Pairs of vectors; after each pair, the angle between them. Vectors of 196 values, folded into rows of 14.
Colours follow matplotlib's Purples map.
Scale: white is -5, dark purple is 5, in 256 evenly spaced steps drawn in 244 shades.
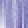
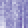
nearly parallel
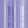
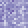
partly aligned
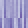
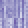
nearly opposite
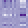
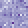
partly opposed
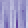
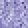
orthogonal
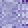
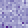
partly opposed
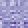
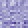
nearly parallel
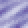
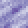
nearly opposite
